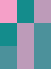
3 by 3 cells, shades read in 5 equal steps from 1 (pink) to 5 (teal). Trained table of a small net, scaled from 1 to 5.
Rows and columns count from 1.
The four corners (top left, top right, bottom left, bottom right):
1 2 4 4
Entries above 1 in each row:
2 3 3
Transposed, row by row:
1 5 4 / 5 2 2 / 2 4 4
